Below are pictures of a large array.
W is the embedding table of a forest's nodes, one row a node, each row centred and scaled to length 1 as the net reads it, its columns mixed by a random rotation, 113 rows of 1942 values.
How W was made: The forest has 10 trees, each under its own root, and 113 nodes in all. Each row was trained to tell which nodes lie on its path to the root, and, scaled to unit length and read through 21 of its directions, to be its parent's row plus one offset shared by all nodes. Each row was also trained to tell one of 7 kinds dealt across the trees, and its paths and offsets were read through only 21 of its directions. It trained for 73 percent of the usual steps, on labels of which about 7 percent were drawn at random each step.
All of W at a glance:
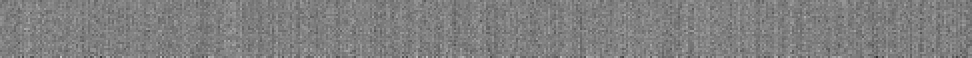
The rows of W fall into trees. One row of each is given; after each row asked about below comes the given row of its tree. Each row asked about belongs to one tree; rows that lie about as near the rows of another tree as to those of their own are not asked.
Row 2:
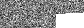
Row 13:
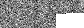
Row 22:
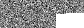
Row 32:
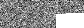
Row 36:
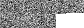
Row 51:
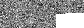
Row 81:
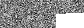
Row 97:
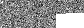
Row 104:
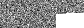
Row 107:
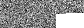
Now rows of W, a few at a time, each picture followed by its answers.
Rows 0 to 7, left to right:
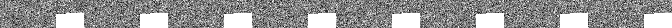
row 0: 81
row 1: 2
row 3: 36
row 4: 107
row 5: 51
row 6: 2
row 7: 2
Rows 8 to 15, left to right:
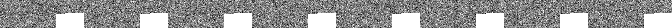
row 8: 51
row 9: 36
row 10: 51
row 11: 104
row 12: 51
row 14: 107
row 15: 2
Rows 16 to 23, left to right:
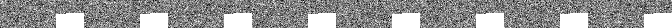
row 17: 13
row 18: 51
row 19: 36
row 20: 104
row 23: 51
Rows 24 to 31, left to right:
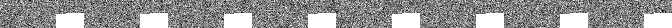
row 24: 36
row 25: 97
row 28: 51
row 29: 2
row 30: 2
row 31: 107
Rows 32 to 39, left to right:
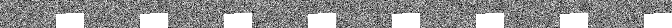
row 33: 97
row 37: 97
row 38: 81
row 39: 51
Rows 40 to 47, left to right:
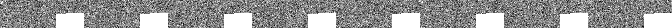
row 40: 97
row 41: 81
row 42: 2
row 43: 32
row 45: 97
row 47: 97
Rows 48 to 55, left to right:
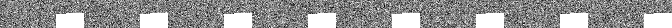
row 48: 2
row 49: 22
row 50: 2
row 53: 36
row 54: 107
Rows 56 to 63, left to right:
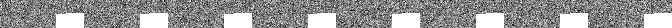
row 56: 107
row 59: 36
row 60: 2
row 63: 2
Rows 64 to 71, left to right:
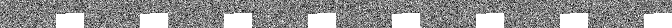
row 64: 97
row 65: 51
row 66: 107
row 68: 36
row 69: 32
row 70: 107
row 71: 51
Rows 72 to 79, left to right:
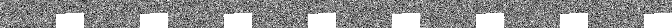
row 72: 32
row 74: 81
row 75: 13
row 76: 22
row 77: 97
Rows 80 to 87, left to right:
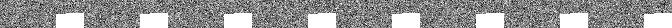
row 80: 2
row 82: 81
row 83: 97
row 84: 36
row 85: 107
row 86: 97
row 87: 51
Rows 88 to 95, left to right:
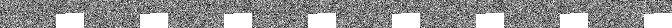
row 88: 51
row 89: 2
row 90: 97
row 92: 22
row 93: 81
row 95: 32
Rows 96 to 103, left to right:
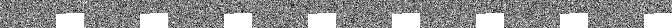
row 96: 107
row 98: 107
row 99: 97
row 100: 97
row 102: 107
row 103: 107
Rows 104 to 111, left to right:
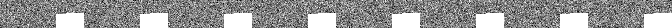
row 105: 36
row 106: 22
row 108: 51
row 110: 107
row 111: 32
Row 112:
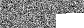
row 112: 36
